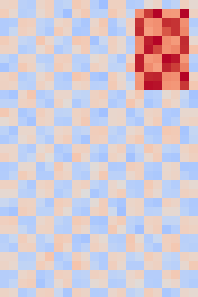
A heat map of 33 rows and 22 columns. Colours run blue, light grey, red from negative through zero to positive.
The top right is the roughest part. In the top right lies a patch that is higher than the rest. The ninth with the highest average is the top right.
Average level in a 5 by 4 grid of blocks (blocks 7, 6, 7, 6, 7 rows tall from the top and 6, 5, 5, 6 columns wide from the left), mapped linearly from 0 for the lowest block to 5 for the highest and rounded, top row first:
0 0 1 5 / 0 0 1 3 / 0 0 0 0 / 0 0 0 0 / 0 0 0 0
